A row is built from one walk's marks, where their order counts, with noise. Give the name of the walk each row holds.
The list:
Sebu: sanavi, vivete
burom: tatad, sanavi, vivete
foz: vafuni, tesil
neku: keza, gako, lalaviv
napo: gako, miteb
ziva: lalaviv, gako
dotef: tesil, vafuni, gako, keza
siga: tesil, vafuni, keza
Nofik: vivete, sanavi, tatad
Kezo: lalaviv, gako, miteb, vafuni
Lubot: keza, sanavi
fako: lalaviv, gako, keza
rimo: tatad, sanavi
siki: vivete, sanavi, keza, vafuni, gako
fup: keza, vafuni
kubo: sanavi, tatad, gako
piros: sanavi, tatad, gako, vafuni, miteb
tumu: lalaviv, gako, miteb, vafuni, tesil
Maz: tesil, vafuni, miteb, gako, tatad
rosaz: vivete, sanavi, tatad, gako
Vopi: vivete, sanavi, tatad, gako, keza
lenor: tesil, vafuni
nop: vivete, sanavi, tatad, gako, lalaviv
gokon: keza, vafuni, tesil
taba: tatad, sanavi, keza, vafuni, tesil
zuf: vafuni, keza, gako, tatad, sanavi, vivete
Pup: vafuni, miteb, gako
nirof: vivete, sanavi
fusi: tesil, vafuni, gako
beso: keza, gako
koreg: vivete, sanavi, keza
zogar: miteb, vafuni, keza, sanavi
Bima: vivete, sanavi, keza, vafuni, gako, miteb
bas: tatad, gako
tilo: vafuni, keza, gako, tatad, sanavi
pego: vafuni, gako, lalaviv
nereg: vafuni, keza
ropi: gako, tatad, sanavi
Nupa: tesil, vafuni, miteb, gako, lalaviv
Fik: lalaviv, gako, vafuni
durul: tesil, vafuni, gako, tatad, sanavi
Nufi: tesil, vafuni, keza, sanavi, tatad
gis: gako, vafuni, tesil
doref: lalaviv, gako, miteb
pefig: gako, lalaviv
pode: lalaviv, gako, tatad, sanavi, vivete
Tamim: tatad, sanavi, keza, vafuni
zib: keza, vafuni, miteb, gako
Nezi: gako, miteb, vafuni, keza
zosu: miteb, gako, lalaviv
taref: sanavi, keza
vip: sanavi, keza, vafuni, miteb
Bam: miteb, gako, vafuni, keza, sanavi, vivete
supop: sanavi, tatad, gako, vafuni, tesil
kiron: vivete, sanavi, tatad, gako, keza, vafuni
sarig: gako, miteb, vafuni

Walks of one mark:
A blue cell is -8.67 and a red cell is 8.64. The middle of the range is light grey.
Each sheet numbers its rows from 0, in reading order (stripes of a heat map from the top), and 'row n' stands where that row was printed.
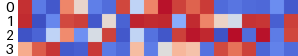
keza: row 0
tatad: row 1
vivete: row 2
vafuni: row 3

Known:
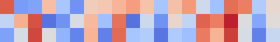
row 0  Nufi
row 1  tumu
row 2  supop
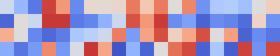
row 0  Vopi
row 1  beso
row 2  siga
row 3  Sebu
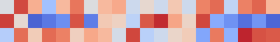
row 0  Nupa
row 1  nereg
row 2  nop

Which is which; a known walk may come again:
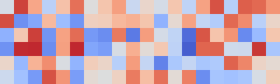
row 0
Nupa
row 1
Nufi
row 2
Pup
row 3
Fik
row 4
durul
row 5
Vopi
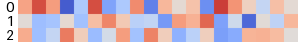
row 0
Kezo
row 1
Bam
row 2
tilo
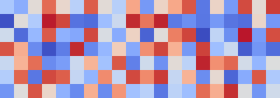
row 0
pode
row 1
beso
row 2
burom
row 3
fup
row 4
tumu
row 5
fako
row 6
supop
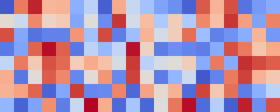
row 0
fusi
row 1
Maz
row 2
zogar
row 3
kubo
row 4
nop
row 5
ropi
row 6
sarig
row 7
Sebu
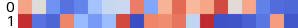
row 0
siga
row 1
taref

